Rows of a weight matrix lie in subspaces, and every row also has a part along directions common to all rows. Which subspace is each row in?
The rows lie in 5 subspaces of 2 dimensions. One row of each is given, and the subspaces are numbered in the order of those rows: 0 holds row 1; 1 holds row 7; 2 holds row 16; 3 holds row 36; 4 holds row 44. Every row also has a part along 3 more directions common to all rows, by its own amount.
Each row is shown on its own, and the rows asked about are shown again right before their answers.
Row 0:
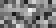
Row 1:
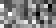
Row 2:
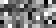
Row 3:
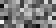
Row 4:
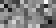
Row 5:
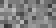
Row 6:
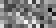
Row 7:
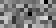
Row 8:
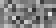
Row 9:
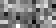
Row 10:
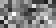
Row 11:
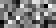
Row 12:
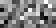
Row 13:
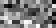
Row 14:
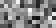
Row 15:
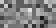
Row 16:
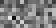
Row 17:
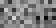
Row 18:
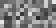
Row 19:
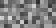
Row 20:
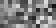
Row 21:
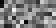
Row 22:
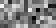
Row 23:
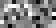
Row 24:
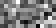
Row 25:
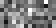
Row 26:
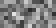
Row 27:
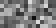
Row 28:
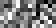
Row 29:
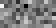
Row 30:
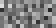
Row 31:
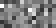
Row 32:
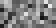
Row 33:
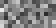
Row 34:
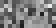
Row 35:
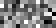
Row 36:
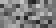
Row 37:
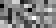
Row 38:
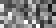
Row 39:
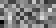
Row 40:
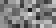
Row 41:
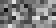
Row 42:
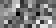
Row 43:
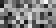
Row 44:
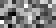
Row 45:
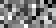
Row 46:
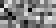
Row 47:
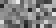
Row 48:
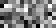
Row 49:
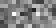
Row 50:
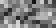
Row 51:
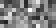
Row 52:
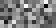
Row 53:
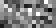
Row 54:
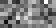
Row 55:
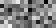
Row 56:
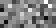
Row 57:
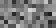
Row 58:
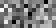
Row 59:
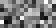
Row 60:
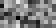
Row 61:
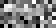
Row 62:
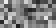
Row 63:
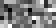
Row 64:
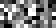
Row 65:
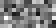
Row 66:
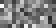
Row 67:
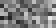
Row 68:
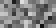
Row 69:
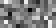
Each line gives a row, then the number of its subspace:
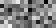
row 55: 3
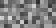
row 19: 2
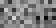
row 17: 2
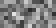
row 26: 4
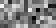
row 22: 3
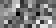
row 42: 3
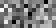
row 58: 1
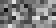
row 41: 4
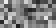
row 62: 4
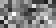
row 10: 4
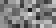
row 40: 3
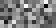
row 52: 1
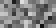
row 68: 4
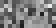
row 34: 1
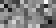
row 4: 1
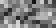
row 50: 3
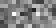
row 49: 4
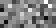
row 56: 0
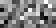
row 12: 0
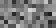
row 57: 4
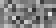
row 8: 2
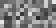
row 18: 0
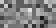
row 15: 1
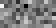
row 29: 3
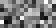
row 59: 0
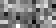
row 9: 3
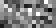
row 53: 1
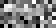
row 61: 0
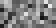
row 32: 0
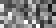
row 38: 0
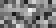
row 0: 4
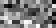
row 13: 2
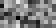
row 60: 3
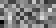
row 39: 0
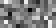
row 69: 4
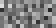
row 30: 2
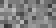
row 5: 2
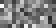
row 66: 1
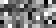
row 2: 0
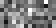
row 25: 1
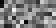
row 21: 2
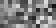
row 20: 3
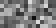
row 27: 3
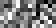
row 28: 3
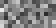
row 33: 0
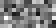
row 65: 4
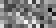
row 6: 0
